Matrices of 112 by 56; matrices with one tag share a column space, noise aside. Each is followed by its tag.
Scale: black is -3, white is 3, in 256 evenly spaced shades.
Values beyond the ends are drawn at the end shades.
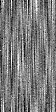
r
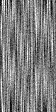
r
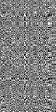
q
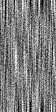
r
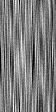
r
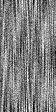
r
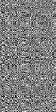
q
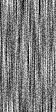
r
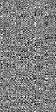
q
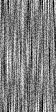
r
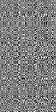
q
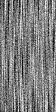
r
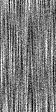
r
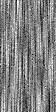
r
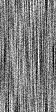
r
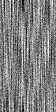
r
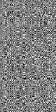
q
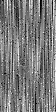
r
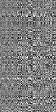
q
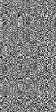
q
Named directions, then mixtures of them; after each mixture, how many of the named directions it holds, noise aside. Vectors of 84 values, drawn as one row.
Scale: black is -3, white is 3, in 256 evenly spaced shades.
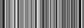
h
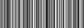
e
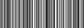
one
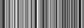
one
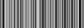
two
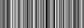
two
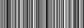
one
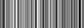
one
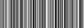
one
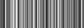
two
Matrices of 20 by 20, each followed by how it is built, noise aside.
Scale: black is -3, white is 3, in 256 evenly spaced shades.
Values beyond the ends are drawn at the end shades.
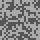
noise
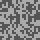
noise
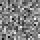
noise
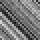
Toeplitz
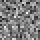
noise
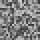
noise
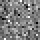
noise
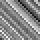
Toeplitz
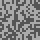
noise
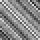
Toeplitz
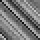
Toeplitz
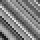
Toeplitz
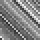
Toeplitz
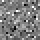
noise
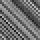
Toeplitz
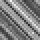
Toeplitz
